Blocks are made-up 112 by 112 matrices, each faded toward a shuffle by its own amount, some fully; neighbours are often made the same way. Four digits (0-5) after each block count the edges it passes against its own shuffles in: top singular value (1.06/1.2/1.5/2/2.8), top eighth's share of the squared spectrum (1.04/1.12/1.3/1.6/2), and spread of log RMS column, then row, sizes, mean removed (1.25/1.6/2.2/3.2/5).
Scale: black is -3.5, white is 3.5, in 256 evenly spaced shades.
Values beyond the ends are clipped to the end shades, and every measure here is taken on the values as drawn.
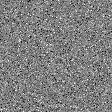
1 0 0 0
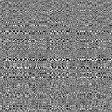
5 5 3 4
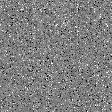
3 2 1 0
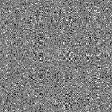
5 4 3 3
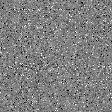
3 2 1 1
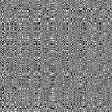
5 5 4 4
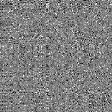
4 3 2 2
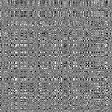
5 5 4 4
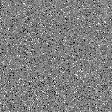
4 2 1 1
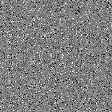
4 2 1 1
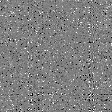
4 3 2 2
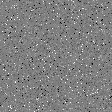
0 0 0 0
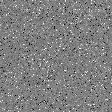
1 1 0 0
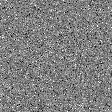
0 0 0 0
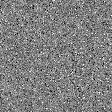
0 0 0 0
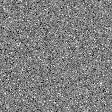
0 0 0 0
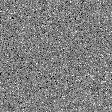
0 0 0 0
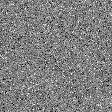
0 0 0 0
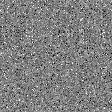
3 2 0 0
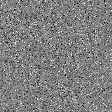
0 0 0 0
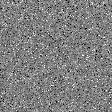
2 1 0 0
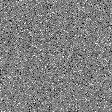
2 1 0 0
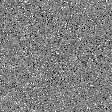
2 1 0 0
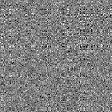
5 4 3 3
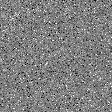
2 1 0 0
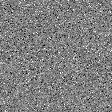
2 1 0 0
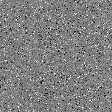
1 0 0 0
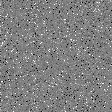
2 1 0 0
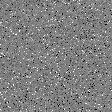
2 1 0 0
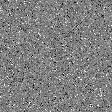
2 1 0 0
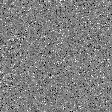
2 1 0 0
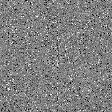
3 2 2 1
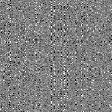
4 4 3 2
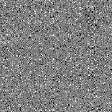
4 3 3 1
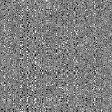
4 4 3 2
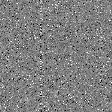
3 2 1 0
